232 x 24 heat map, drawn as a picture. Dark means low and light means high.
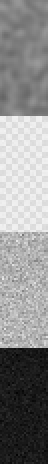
It is made of 4 by 1 panels. Panel 1,1: middling, blotchy, faint in contrast. Panel 2,1: very high, checkered, faint in contrast. Panel 3,1: high, fine-grained. Panel 4,1: very low, fine-grained, faint in contrast.
